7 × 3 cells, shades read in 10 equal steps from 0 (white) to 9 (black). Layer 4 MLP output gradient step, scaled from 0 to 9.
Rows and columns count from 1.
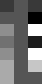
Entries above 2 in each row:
3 3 2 3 2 2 3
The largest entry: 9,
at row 2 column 3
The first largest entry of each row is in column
1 3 2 3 2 2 2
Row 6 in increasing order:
2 3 6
